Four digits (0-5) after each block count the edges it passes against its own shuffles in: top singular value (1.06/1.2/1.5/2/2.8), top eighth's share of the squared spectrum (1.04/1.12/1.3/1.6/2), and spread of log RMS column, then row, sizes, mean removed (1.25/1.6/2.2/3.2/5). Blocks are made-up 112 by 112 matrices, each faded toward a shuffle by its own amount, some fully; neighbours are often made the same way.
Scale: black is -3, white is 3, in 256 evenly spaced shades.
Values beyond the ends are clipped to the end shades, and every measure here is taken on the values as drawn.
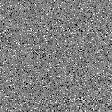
3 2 0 1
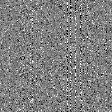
2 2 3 0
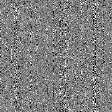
2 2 4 0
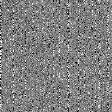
2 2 4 0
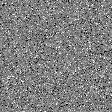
1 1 0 0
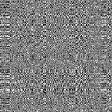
5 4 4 4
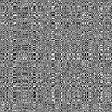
5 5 4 4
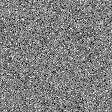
0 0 0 0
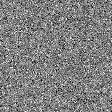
2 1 0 0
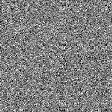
4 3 2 2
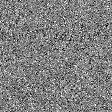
1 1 0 0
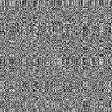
5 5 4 4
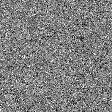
2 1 0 0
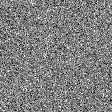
2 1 0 0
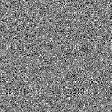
4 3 2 2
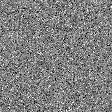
0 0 0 0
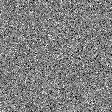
1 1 0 0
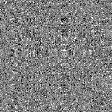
4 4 2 2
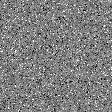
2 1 0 0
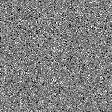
3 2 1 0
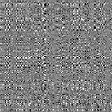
5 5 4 4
